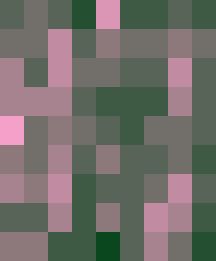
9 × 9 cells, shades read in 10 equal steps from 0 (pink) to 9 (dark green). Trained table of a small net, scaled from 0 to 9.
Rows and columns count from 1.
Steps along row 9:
same up same up down down up up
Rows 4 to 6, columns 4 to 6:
6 7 7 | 5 6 7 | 6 4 6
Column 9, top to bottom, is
7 5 6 6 6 7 6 7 8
